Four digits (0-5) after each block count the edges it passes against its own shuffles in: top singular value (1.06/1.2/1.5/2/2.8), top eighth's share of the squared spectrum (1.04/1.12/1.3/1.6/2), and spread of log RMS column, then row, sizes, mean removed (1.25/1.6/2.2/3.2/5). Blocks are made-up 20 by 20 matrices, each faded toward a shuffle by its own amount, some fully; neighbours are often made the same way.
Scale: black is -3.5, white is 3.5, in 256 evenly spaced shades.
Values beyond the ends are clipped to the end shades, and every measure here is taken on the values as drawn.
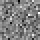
0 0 0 0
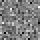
0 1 0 0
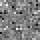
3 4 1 0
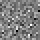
2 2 0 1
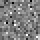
0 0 0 0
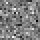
0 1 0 0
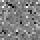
1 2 0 1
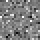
0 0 0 0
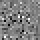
1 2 1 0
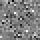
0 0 0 0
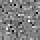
0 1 0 0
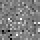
0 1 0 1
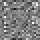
2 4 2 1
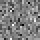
0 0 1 0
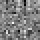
3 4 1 1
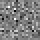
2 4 1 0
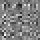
3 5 2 2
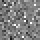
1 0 0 0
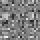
3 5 2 2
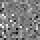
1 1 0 0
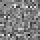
1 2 0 2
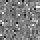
0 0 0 0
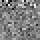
1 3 0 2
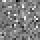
0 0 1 0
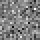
1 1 0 0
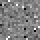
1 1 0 0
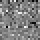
1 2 0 2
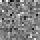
1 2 0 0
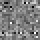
1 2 0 2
